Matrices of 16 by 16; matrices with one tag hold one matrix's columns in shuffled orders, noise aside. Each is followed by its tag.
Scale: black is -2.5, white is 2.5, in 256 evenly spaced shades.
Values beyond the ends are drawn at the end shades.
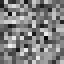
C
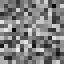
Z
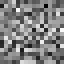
Z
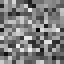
Z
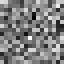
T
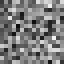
T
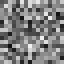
T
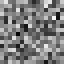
T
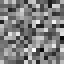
C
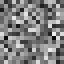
C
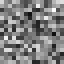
T
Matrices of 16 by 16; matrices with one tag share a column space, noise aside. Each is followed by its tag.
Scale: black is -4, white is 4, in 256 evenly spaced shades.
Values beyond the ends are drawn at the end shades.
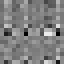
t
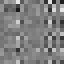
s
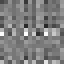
t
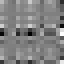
t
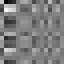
s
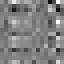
s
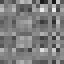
s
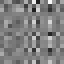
s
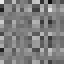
s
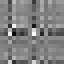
t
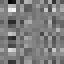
s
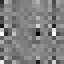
t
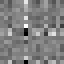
t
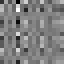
s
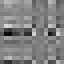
t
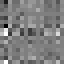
t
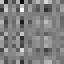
s
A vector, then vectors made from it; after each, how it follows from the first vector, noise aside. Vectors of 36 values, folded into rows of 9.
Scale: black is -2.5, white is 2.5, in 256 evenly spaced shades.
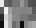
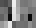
wrapped around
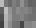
shrunk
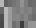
shrunk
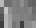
shrunk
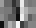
wrapped around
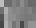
shrunk
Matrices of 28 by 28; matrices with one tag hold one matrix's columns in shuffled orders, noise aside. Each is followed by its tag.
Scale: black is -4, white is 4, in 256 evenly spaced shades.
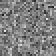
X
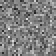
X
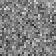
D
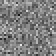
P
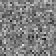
P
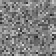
P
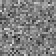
P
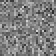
X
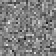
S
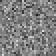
X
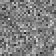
X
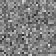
P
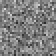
D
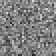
D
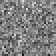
D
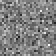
P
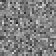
S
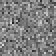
S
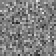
D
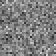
P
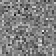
X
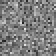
S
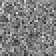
D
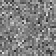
S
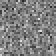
X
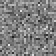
P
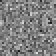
S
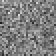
D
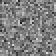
S
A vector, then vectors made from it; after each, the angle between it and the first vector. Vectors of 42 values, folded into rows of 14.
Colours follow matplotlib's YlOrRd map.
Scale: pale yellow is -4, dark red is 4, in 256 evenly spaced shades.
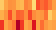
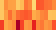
nearly parallel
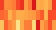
nearly opposite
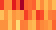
partly opposed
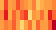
partly opposed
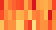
nearly opposite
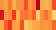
orthogonal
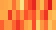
partly aligned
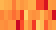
partly aligned
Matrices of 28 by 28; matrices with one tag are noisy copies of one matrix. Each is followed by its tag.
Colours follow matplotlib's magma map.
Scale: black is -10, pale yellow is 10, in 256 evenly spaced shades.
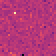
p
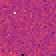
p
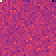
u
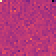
u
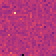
p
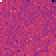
u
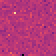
p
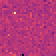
p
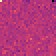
u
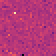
p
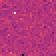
p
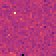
p
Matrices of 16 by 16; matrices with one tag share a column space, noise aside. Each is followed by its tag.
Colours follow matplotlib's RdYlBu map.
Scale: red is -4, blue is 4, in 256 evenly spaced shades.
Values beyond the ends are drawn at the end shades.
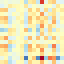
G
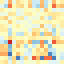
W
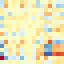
W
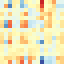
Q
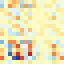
W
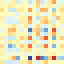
G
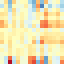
Q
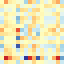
G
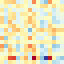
G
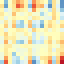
Q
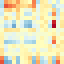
Q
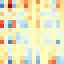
Q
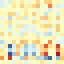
W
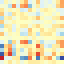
W
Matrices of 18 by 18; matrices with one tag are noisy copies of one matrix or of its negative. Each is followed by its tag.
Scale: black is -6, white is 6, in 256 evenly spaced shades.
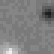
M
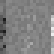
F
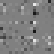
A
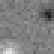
M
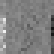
F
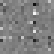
A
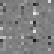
A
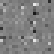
A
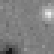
M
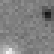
M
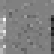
F
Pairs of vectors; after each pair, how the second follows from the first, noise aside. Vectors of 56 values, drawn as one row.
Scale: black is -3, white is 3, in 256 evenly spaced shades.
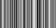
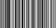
shuffled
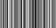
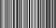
shuffled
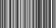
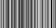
negated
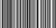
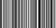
negated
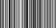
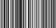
negated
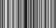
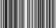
negated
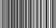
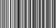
shuffled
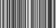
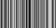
negated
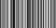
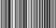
negated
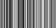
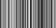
shuffled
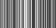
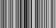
negated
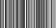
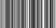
shuffled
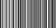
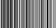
negated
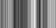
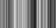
negated
